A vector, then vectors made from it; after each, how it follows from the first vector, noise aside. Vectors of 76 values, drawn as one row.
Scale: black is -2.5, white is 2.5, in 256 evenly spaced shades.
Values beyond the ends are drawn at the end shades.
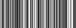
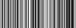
sign-scrambled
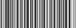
sign-scrambled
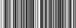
wrapped around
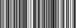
wrapped around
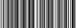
sign-scrambled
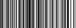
sign-scrambled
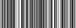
wrapped around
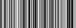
negated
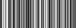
wrapped around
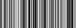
negated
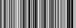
negated
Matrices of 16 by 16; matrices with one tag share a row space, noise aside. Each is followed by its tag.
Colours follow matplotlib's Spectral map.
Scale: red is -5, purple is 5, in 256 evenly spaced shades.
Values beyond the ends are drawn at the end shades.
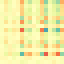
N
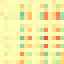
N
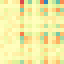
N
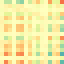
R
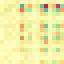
N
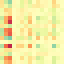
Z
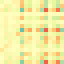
N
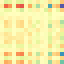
R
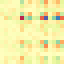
N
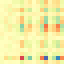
N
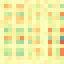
R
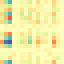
Z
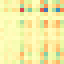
N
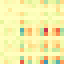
N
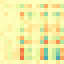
N
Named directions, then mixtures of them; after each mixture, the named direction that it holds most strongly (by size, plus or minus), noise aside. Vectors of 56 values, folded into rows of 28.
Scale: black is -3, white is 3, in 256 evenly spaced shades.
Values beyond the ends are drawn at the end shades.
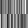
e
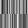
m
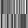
e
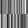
e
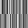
m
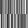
e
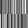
e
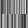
e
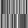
m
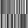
e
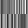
e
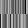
e
